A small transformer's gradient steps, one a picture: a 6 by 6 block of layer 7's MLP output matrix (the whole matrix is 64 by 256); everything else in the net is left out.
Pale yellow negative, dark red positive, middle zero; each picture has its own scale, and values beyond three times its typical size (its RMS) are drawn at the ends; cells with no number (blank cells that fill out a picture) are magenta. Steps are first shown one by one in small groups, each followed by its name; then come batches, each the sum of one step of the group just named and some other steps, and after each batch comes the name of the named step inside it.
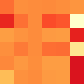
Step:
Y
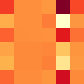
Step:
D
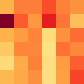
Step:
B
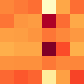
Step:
B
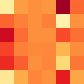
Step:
D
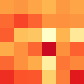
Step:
B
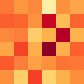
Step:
B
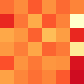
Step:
Y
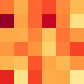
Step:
B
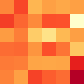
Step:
Y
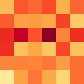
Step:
Y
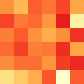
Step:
Y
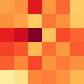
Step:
Y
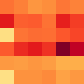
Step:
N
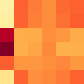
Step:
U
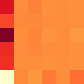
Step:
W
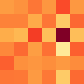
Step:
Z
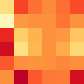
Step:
U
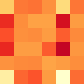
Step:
N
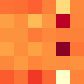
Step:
N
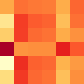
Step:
N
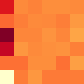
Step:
W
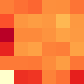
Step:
W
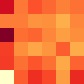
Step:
W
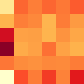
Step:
U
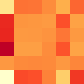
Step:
U
